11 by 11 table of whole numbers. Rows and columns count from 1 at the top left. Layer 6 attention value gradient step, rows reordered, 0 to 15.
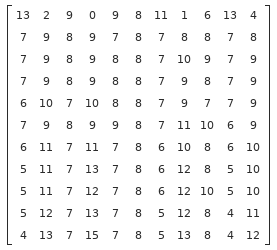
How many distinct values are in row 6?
6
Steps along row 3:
up down up down same down up down down up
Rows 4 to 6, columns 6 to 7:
8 7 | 8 7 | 8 7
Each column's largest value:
13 13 9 15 9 8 11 13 10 13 12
